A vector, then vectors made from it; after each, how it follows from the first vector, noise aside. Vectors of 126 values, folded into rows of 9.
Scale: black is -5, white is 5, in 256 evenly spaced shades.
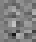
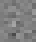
shrunk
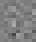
shrunk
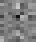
wrapped around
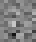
copied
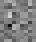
wrapped around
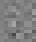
shrunk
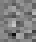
copied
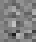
copied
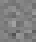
shrunk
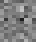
wrapped around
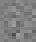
shrunk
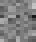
wrapped around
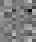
wrapped around
